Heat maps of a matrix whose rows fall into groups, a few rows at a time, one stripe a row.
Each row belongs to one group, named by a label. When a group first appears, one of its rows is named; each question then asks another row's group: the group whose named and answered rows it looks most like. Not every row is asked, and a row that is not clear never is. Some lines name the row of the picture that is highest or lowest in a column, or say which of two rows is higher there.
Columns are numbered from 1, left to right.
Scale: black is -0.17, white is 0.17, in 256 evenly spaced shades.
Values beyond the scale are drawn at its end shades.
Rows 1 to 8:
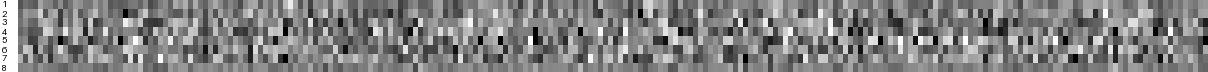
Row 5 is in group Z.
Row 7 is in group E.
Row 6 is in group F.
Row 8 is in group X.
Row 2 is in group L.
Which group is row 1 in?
L
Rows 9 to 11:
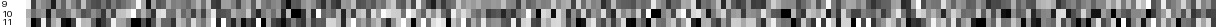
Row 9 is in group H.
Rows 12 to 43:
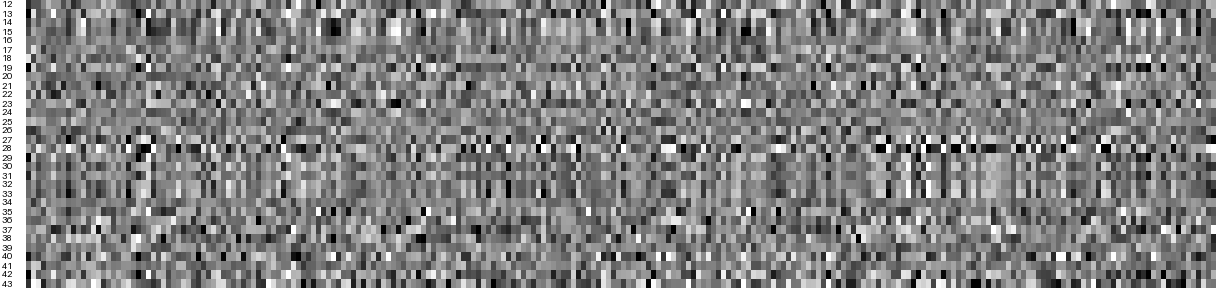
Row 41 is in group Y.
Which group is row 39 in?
X
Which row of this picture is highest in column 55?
12
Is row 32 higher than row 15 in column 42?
No
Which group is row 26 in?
L
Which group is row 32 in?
Z
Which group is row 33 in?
Z
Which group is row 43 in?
Y
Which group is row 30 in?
Z
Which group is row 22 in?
F
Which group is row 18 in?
H
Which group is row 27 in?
Z
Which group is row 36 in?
E
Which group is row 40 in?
L
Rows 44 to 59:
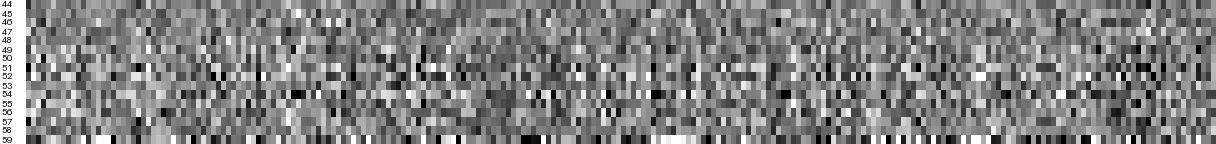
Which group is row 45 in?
L
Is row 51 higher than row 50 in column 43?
Yes
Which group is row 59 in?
E
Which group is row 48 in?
Z
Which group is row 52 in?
F
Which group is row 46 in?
Y
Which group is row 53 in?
E
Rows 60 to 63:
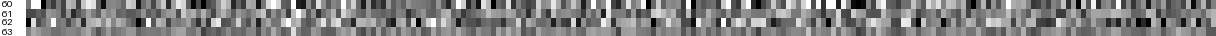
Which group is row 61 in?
L
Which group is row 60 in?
Y
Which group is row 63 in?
Y
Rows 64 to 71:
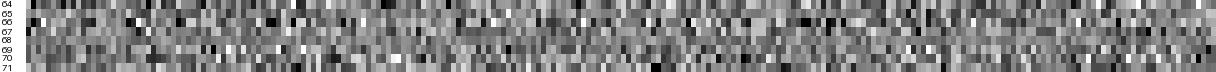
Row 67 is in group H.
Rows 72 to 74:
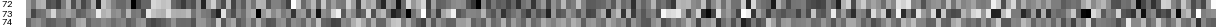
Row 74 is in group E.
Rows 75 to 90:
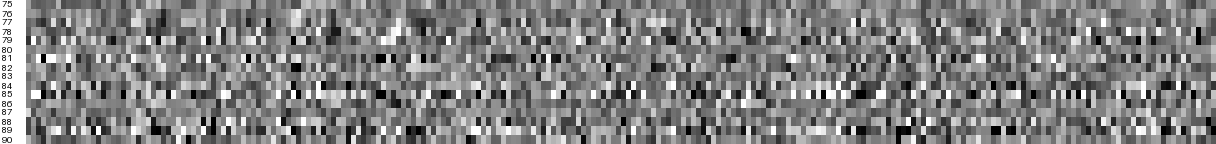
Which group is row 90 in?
Y
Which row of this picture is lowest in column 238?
89
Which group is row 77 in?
L
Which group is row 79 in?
F
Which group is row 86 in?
E
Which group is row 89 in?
X
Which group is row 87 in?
H
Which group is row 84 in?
X
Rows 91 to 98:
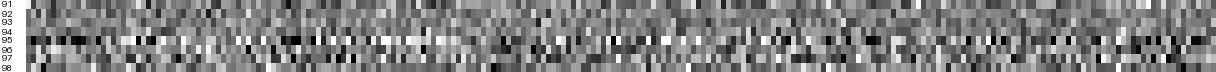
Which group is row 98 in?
Y
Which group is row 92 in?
F
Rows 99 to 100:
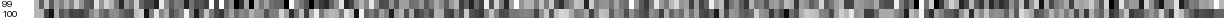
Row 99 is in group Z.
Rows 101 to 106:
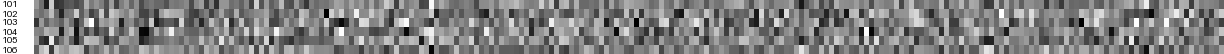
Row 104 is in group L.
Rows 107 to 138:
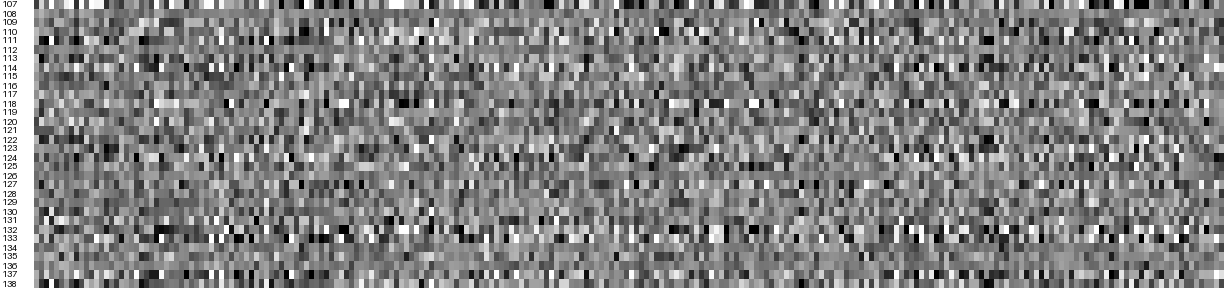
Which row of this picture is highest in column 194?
107
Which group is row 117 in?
L
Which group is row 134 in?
X
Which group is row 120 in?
F
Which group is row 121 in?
L
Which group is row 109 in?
X
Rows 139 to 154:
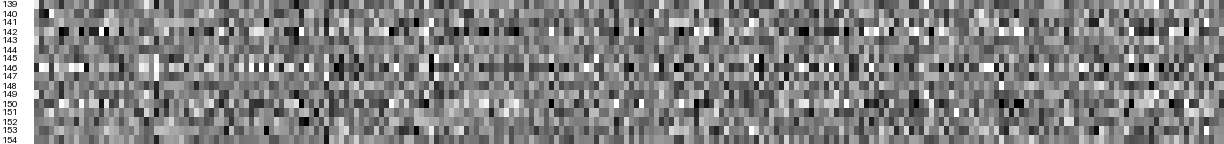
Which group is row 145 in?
X
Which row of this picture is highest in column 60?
142
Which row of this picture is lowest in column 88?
140
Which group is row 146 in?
F
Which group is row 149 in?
H
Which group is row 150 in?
X
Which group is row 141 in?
E
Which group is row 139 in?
H
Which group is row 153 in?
E
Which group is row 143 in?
H
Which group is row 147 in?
X
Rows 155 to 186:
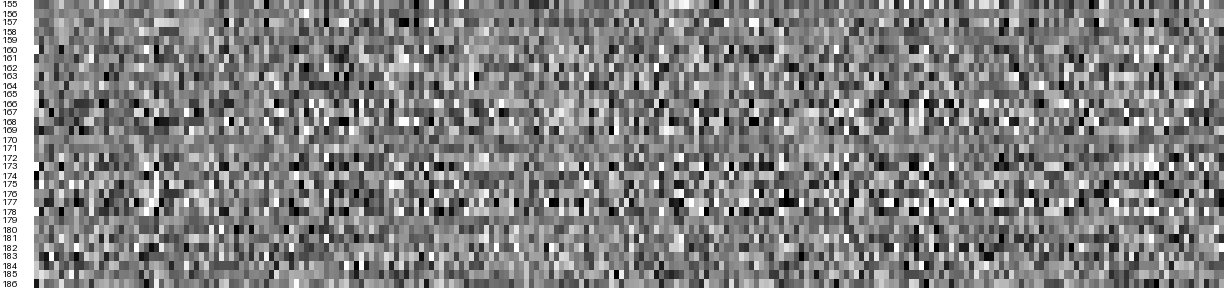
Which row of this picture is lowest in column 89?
163
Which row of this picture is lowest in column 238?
177
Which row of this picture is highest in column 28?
175
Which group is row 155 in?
E
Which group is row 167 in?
Y
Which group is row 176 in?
X
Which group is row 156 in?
L
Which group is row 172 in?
X
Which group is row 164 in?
Y
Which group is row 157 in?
E
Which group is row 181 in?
X
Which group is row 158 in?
X
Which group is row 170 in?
Y
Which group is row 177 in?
Z
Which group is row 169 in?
L
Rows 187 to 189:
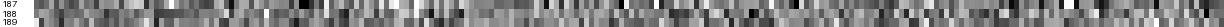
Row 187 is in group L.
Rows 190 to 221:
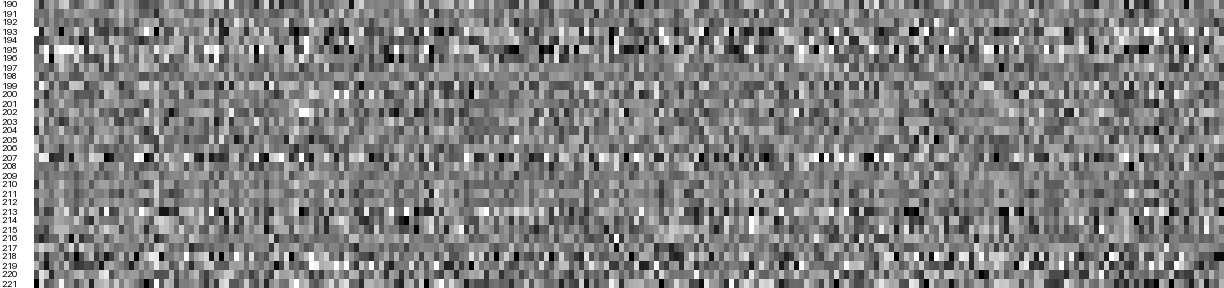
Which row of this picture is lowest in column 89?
207
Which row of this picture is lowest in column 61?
195
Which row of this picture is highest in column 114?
207
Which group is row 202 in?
L
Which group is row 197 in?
X
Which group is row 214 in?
E
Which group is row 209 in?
Z
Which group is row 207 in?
Y
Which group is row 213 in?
X
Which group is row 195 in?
F
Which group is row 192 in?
Z
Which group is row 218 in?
Z
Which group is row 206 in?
H
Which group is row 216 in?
L
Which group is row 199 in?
F
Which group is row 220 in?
Y
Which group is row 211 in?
X
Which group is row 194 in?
L
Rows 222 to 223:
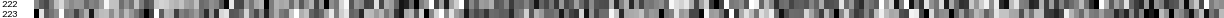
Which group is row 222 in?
E
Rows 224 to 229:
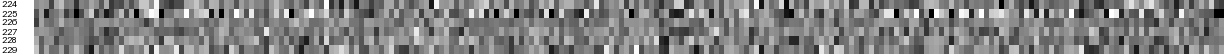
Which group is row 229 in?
E
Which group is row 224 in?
X
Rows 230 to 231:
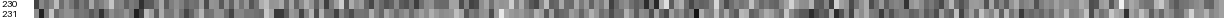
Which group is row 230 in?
L
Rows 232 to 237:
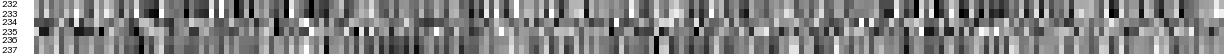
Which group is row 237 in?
L
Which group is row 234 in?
L
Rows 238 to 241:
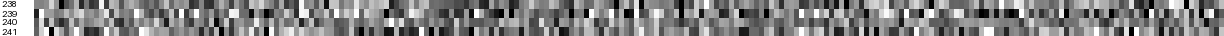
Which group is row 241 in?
F
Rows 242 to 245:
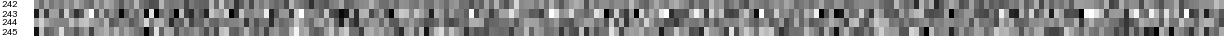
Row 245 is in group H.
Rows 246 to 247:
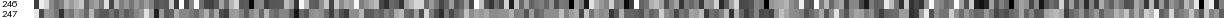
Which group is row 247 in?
H
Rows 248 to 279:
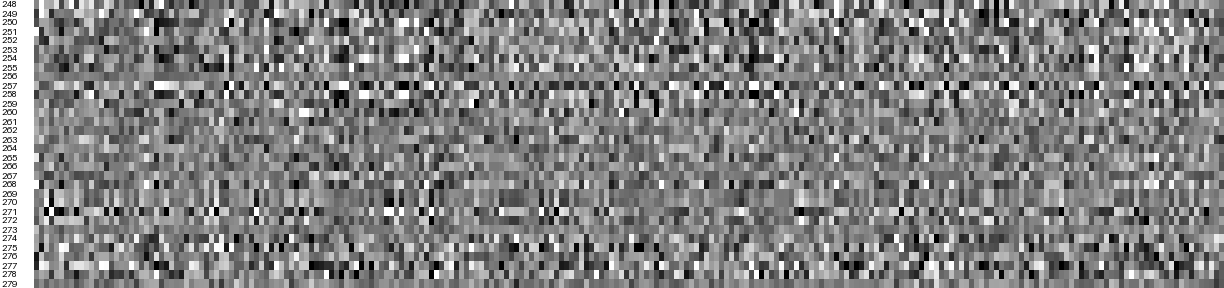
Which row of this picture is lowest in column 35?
255
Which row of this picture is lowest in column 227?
257
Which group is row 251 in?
H
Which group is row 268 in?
H
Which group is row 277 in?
Y
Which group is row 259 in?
Y
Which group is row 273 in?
H
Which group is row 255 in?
F
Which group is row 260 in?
L
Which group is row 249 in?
Y
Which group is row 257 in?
E
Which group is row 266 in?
Y
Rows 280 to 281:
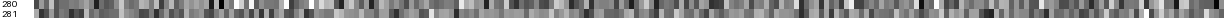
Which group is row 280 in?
Z
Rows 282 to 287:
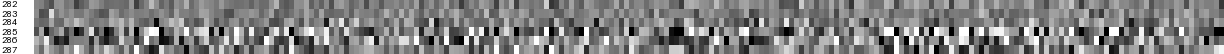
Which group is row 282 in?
Z
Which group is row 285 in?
Z
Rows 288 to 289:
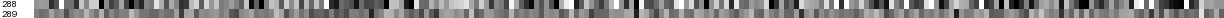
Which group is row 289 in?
Y
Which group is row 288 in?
X
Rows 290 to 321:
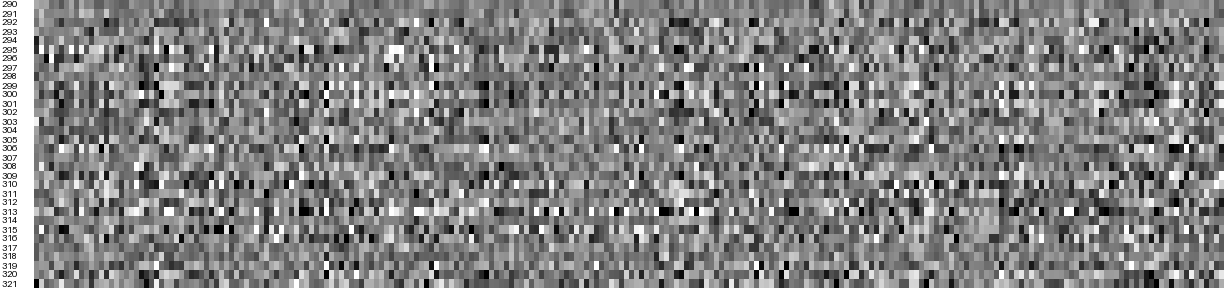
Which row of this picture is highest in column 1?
303
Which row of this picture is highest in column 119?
313
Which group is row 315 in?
F
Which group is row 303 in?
H
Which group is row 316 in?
Y
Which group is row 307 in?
X
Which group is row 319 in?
X
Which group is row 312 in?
X
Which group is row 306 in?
X
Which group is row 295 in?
F
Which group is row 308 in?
Y
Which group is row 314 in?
E
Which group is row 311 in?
E
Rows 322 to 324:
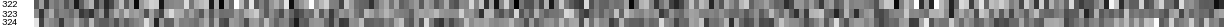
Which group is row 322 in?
Z
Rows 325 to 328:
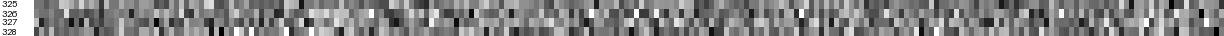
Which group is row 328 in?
Z
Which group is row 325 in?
X
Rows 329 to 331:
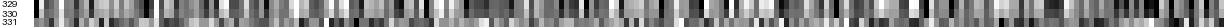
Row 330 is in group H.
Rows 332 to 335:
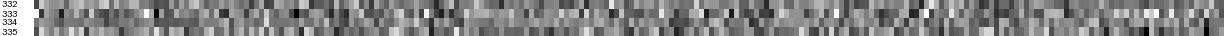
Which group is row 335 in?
F
